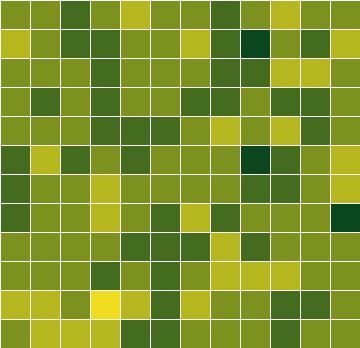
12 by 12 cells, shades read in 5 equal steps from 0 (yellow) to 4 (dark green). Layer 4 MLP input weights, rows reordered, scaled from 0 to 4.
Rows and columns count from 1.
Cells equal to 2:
73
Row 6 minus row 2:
2 -1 0 -1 1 0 1 -1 0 1 -1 0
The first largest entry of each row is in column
3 9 4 2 4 9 1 12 5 4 6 5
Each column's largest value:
3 3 3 3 3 3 3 3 4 3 3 4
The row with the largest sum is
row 4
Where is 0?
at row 11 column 4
